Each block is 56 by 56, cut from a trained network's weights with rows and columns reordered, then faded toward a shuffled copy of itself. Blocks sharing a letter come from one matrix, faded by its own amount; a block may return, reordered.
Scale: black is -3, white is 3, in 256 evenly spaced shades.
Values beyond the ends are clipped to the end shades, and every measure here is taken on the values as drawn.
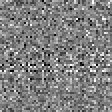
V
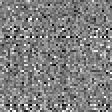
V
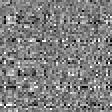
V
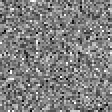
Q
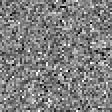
Q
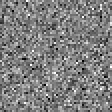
Q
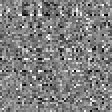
V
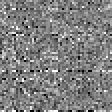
V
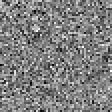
Q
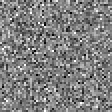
Q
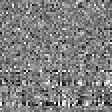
V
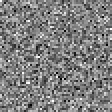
Q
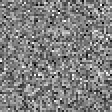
Q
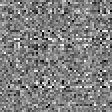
V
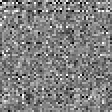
V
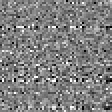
V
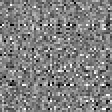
V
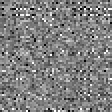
V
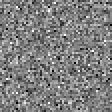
Q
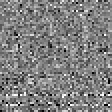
V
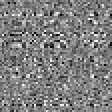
V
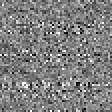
V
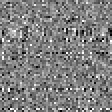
V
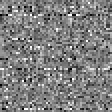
V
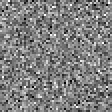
Q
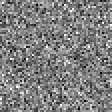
Q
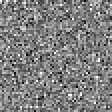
Q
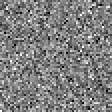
Q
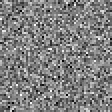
Q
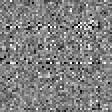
V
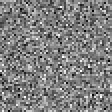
Q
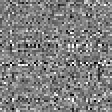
V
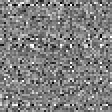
V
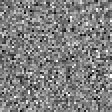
Q
